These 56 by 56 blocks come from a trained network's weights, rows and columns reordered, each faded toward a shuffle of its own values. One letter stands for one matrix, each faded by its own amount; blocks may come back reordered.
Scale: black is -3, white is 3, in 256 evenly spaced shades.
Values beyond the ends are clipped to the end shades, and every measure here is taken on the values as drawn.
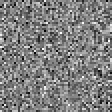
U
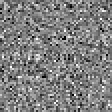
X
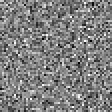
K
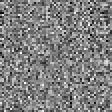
U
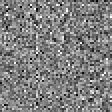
K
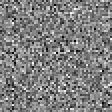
K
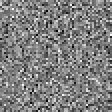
U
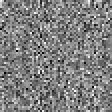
U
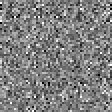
X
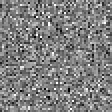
X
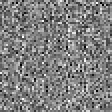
U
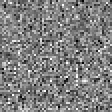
X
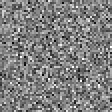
K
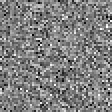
K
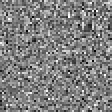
U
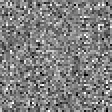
X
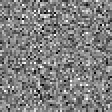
X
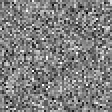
K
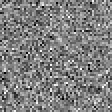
K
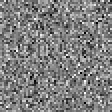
K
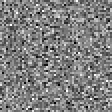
K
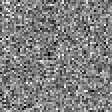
K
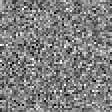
X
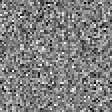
X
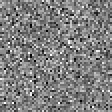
K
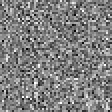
U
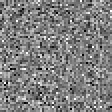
X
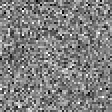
K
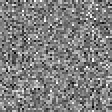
U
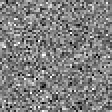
K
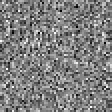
U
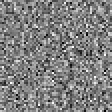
U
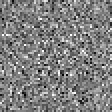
X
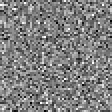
K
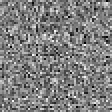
U
